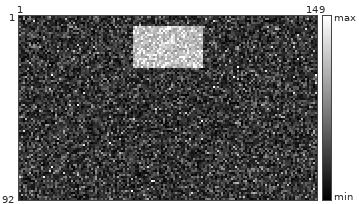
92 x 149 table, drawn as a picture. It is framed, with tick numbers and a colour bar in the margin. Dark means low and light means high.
The top middle is the ninth with the highest average. In the top middle lies a patch that is higher than the rest. Most values sit low, with a long tail of high ones.
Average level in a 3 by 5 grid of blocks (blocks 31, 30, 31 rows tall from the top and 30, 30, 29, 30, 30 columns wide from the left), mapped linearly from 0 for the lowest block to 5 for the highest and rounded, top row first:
01510 | 00000 | 00000
